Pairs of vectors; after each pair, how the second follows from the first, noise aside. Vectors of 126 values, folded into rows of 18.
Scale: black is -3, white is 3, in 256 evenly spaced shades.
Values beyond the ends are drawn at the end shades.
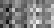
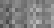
shrunk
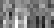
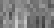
shrunk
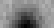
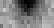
reversed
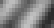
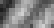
reversed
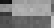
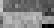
reversed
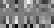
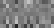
shrunk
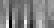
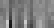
shrunk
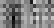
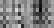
reversed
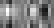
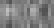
shrunk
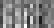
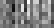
reversed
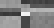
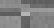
shrunk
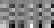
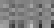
shrunk
